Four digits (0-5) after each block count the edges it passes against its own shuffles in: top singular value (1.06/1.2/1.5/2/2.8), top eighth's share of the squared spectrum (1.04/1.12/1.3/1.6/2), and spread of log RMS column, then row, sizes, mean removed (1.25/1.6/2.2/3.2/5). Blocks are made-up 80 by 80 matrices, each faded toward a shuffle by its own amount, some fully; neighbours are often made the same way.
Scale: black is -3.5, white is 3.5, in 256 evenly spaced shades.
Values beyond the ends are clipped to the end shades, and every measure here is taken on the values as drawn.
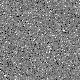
0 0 0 0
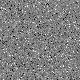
0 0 0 0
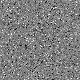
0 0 0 0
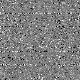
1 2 1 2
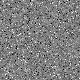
0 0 0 0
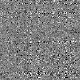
2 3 3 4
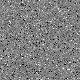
0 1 0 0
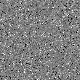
0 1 0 0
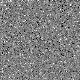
1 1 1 1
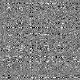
2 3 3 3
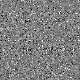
1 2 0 2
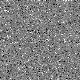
1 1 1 1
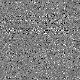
2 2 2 3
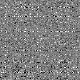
2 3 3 3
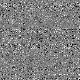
1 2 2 3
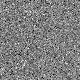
0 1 0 0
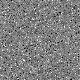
0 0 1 0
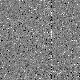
2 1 1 0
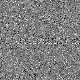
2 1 0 2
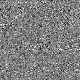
1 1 0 2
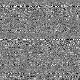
2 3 0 4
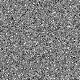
0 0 0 1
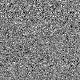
1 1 0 2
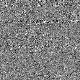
0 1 0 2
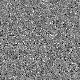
1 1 0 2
